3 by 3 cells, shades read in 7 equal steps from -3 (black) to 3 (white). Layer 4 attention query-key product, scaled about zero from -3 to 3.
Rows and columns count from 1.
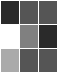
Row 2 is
3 0 -2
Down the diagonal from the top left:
-2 0 -1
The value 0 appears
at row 2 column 2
